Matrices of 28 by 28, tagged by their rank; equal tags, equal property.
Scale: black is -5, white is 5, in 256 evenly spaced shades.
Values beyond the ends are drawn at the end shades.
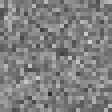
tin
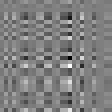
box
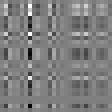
box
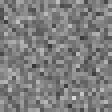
tin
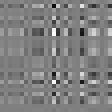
box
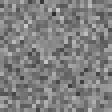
tin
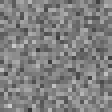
tin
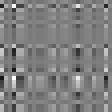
box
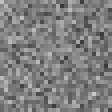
tin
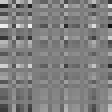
box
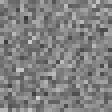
tin
